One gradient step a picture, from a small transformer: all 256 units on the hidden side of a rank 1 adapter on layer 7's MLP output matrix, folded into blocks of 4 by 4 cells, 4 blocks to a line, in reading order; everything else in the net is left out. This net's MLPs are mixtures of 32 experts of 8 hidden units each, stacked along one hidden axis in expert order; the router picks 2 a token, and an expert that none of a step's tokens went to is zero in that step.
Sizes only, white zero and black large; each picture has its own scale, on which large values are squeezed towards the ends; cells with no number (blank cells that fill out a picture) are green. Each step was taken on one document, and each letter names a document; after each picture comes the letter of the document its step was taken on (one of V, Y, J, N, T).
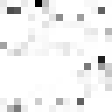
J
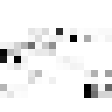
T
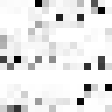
J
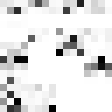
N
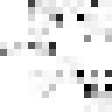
T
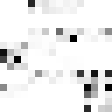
T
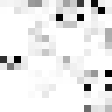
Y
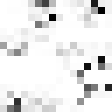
J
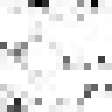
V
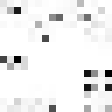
Y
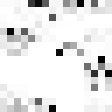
N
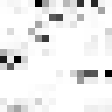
Y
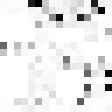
V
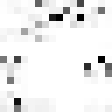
Y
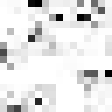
V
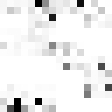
V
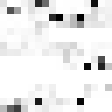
J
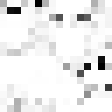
V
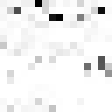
J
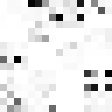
Y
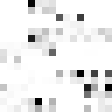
T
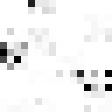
T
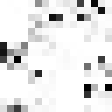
V
